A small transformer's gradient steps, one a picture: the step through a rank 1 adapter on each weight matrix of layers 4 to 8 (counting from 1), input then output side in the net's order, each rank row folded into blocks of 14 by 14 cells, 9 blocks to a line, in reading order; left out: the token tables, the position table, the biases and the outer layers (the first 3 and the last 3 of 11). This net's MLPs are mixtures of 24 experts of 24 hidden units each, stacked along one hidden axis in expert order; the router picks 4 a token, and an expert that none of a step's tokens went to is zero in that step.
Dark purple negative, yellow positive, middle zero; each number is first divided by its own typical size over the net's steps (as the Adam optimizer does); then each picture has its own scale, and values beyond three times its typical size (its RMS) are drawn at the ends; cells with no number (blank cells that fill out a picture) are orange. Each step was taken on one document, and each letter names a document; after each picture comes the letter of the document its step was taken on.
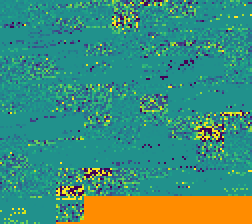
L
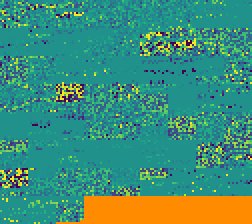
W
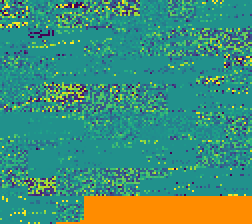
W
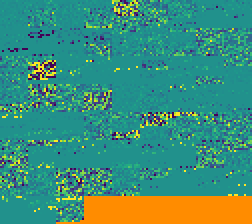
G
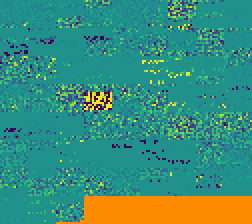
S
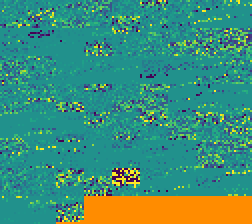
L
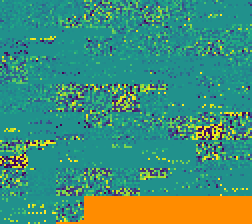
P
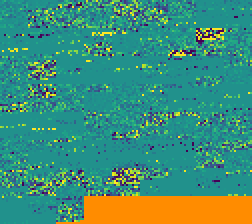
G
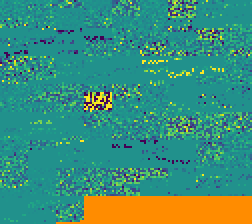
S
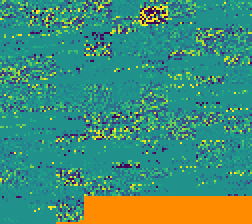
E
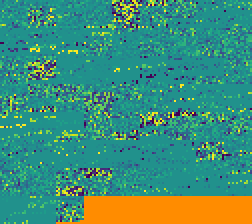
E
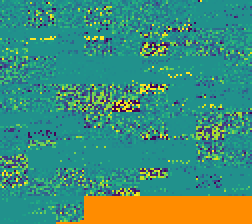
P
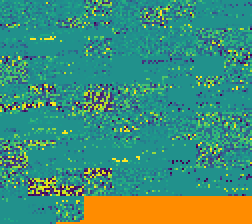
P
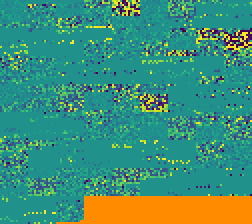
W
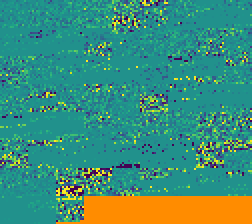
G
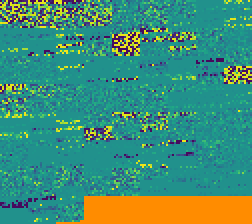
E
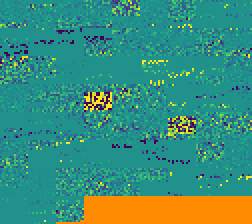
S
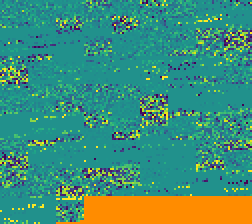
L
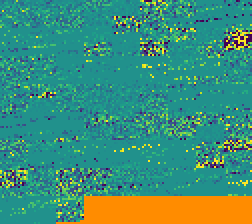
L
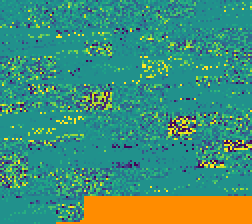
E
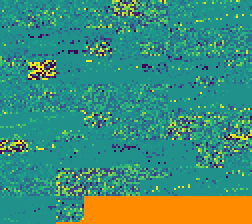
L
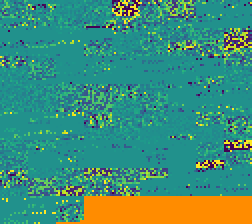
W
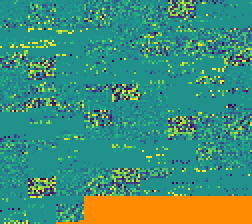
W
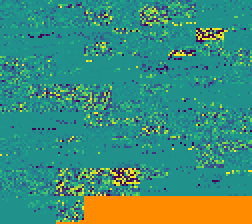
G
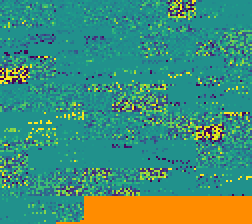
P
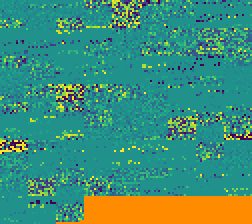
L
